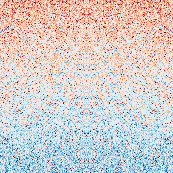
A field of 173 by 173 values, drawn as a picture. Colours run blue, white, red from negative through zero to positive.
There are no regular stripes. The texture is fine-grained noise. No single row or column stands out from its neighbours. It is mirror symmetric from left to right. Values rise toward the top.
